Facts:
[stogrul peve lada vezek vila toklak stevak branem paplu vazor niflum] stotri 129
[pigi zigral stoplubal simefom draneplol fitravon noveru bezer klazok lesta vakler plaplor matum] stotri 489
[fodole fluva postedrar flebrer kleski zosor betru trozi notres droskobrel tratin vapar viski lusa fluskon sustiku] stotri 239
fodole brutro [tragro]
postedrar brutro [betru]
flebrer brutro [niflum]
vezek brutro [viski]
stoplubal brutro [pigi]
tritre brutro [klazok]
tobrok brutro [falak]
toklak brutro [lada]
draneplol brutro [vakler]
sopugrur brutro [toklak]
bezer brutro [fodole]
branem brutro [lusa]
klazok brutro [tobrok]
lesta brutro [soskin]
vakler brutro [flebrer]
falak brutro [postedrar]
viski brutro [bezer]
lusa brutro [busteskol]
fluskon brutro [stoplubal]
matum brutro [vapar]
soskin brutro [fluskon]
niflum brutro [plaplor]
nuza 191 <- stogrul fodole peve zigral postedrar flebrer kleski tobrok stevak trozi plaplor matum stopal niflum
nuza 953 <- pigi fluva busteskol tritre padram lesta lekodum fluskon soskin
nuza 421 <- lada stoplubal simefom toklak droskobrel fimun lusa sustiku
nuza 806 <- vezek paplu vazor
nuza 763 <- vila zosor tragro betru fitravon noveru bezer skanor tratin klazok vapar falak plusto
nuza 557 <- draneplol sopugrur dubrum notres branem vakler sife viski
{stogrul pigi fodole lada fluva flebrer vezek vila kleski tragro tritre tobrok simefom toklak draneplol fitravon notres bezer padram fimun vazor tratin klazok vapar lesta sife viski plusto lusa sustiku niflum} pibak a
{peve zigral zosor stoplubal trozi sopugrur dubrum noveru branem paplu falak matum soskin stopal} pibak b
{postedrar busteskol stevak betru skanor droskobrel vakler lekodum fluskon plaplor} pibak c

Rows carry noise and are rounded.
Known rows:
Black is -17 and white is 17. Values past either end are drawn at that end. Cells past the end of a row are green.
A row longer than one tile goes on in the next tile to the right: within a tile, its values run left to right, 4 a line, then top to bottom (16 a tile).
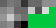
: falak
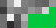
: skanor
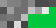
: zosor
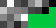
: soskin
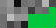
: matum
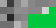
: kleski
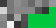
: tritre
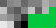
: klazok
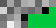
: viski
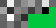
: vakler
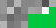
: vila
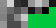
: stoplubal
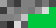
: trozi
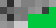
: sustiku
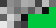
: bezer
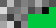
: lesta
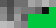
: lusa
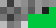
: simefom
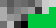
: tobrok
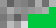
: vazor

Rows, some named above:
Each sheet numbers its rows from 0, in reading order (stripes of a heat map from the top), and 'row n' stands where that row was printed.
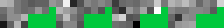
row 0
dubrum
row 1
branem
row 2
postedrar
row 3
sife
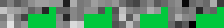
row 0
vezek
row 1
sustiku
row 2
paplu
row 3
matum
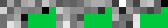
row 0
viski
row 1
vezek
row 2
fluskon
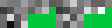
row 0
plaplor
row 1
betru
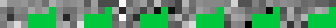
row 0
notres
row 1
pigi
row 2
vakler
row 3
droskobrel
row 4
sopugrur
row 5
noveru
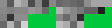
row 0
padram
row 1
toklak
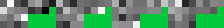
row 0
soskin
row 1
peve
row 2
lada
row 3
branem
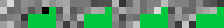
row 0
draneplol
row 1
noveru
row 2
stogrul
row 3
zosor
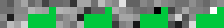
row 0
fluva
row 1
niflum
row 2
sopugrur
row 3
stevak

